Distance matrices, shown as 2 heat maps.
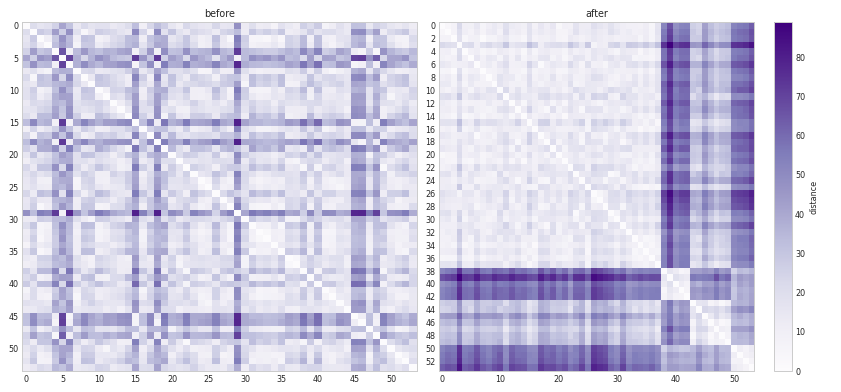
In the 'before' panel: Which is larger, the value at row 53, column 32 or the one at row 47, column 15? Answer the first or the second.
the second
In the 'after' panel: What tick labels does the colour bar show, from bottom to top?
0, 10, 20, 30, 40, 50, 60, 70, 80
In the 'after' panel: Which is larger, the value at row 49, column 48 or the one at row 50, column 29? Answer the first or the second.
the second
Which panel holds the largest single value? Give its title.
after
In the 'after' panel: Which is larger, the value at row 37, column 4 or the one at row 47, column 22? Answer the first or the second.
the second
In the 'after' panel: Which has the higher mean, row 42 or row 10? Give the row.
42
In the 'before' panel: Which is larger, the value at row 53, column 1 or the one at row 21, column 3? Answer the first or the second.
the second
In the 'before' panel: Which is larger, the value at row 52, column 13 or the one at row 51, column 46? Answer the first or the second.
the second
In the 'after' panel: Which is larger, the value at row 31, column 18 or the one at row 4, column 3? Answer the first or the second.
the second
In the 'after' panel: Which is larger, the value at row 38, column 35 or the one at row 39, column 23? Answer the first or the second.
the second
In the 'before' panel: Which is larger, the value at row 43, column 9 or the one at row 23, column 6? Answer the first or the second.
the second
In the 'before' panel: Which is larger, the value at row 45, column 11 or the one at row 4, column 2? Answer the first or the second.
the first
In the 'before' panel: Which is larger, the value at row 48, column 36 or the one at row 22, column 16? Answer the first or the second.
the first
